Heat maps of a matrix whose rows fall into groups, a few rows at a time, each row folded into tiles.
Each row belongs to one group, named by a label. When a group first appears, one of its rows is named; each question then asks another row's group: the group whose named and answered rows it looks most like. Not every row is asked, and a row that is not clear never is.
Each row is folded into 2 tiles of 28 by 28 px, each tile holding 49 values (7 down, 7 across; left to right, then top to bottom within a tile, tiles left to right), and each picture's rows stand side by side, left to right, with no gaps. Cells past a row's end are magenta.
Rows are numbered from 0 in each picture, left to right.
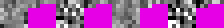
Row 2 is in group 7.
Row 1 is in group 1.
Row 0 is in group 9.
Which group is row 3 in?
1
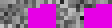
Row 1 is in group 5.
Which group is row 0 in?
7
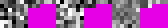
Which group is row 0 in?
1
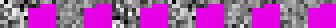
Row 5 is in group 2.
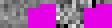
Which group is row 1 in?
9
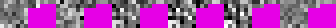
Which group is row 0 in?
7
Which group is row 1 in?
5
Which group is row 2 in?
1
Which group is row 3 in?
1
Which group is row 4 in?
1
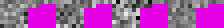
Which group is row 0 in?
9
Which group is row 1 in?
7
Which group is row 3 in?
2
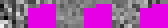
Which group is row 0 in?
1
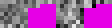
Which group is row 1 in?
9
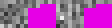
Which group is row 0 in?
7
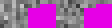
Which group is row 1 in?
2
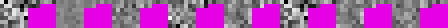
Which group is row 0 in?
5
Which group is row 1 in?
7
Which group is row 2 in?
2
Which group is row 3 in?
9
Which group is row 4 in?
7
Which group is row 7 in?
9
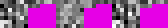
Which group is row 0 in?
1
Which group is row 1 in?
9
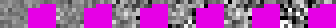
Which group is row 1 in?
9
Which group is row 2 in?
5
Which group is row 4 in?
5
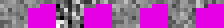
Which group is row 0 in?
2
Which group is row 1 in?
1
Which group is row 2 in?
2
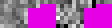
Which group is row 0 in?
7
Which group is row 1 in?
9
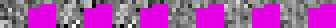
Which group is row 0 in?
1
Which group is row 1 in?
9
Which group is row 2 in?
9
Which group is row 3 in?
2
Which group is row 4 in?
2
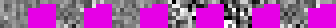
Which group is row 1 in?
7
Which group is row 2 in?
2
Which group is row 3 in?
5
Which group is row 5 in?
7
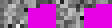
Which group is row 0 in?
9
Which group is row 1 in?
5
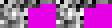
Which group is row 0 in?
5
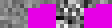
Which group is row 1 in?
1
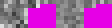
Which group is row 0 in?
7
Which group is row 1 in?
7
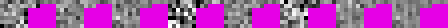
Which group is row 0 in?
9
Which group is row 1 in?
2
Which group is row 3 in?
1
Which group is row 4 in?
9
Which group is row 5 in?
5
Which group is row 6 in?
2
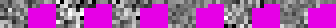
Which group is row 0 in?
1
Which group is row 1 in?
5
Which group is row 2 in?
5
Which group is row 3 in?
7
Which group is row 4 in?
9
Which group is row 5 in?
7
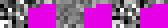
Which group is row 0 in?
1
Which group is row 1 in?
7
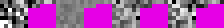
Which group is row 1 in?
7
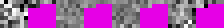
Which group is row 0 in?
5
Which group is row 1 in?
2
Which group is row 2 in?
7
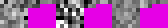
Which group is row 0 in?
5
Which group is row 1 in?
1
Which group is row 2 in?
9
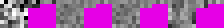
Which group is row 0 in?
5
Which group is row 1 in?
7
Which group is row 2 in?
7
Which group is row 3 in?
9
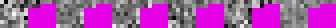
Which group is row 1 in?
7
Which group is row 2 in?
7
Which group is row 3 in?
1
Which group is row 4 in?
9
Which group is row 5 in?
2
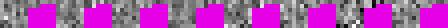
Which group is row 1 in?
7
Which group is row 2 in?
2
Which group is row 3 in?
9
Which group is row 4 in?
7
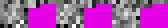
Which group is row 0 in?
9
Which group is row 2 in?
5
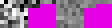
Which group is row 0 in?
5
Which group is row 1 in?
2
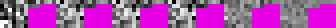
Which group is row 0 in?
1
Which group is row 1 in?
5
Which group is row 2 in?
5
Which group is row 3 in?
5
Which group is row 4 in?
9
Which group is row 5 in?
2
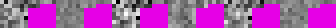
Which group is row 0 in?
5
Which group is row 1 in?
2
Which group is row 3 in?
7
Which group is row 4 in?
5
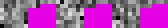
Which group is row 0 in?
9
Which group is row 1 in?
5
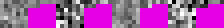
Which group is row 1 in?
1
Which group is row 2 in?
7
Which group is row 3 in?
5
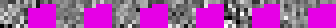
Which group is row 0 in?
9
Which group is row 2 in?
9
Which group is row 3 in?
7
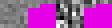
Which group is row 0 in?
7
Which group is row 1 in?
1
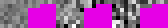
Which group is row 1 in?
9
